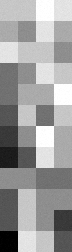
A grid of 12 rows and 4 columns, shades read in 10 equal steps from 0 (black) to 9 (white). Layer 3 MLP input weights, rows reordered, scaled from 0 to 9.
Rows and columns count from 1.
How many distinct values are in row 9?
2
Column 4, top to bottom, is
8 6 5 7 9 7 6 6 4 5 2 3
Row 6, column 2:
7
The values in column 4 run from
2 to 9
